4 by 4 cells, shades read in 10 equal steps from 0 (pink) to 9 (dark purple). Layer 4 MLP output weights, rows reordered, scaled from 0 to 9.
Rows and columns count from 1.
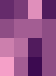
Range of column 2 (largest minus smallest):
3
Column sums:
14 17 22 23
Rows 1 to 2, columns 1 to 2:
7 6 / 5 4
